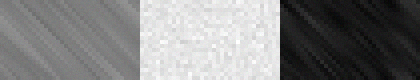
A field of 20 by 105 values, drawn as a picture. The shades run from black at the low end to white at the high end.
The table splits into one row of 3 panels. Panel 1,1: middling, slanting down to the right, faint in contrast. Panel 1,2: very high, fine-grained, faint in contrast. Panel 1,3: very low, slanting down to the right, faint in contrast.
